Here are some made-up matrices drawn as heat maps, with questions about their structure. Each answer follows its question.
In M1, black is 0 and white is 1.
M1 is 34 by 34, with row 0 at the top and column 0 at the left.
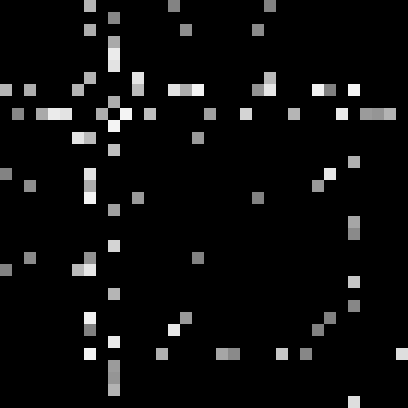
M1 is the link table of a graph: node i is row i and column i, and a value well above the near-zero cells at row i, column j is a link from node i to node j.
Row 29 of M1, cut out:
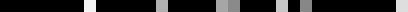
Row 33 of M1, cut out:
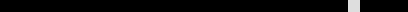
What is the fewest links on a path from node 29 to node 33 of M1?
1
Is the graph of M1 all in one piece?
no
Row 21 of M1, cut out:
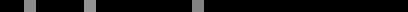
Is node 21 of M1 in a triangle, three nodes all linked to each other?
yes
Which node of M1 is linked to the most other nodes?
node 9
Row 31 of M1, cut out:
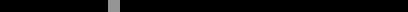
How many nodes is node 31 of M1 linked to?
1
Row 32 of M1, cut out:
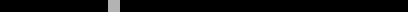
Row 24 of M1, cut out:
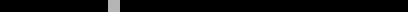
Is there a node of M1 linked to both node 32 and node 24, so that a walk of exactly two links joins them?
yes
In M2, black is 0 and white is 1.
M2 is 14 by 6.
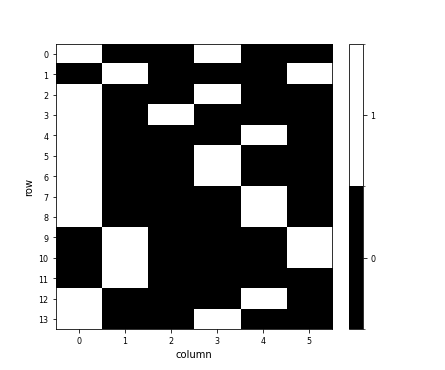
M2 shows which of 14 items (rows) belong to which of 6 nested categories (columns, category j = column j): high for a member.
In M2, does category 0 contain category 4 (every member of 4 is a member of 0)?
yes
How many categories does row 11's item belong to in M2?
1
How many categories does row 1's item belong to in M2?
2
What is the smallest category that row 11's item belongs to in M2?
1
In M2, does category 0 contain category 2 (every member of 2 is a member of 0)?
yes
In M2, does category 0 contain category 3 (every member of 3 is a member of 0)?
yes
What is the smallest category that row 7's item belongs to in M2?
4
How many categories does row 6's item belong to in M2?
2
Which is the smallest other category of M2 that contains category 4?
0
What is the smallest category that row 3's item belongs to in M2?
2
